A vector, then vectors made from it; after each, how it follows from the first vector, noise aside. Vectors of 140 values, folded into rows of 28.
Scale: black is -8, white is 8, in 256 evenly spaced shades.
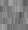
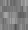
wrapped around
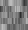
scaled up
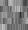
scaled up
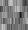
scaled up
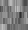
scaled up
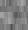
wrapped around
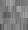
wrapped around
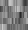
scaled up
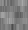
wrapped around
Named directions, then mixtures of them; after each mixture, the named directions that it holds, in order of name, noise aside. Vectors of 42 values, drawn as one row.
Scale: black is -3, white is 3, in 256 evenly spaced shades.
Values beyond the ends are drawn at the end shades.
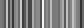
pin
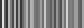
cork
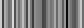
cork, pin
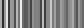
cork, pin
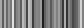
cork, pin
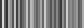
cork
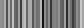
pin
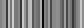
pin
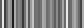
cork, pin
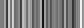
pin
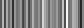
cork, pin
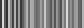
cork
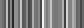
pin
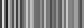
cork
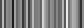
cork, pin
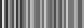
cork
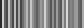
cork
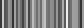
cork, pin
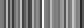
pin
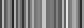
cork, pin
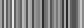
cork, pin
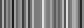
cork, pin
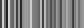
cork, pin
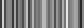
cork, pin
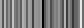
cork, pin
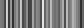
pin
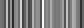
pin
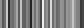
cork, pin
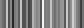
pin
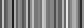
cork, pin
